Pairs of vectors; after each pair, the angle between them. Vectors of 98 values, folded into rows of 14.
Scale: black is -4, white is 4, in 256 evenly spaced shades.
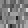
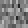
partly aligned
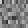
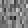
partly aligned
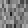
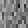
orthogonal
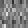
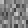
partly opposed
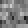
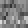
nearly opposite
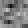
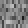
partly opposed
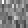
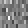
orthogonal
